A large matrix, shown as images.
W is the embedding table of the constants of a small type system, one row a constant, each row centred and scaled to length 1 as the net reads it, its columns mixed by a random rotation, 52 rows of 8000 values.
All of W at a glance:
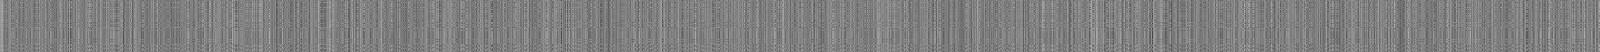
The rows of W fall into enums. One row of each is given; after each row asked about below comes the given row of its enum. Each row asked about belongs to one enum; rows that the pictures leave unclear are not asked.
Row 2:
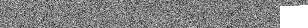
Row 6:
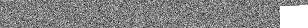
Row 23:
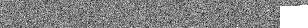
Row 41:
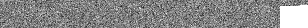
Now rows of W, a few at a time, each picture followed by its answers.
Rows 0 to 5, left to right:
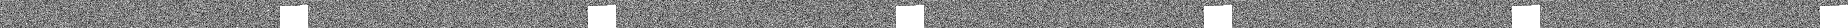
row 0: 23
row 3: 6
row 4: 6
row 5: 6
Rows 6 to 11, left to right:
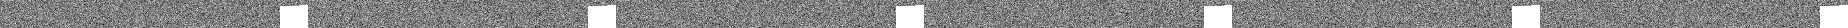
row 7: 2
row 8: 6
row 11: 6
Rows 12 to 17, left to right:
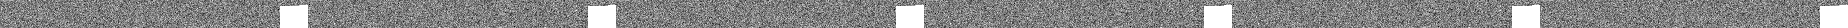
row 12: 6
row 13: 23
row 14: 6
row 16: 23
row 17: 6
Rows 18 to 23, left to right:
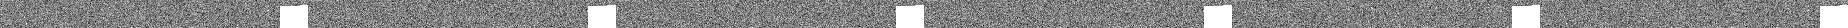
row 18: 23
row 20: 6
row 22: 41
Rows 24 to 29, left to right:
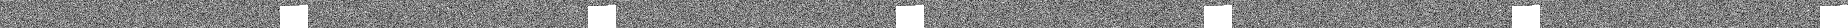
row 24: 6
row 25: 41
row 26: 6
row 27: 2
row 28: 23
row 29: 23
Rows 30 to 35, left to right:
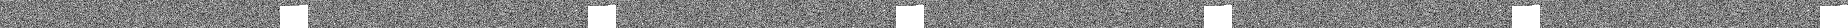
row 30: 6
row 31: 23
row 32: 23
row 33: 23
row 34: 23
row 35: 23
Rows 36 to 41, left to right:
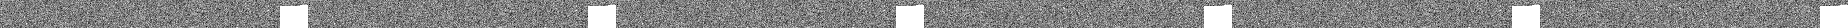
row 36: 23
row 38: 23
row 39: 41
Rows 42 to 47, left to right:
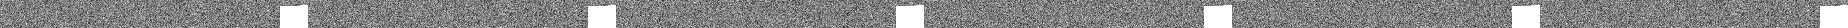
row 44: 2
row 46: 6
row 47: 23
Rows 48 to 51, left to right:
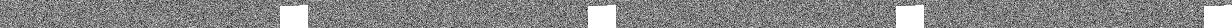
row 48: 2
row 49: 6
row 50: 6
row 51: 23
